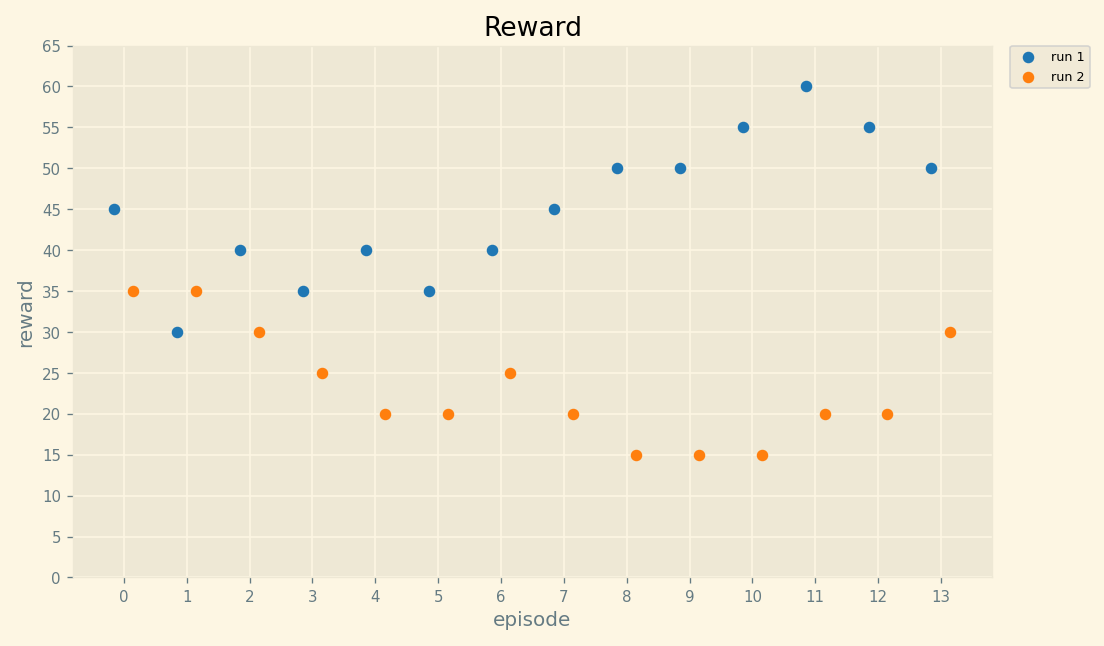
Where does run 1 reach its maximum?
11
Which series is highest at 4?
run 1
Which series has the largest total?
run 1
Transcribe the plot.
Title: Reward
x-axis: episode, ticks 0 1 2 3 4 5 6 7 8 9 10 11 12 13
y-axis: reward, ticks 0 5 10 15 20 25 30 35 40 45 50 55 60 65
Legend: run 1, run 2
Values:
run 1: 45 30 40 35 40 35 40 45 50 50 55 60 55 50
run 2: 35 35 30 25 20 20 25 20 15 15 15 20 20 30
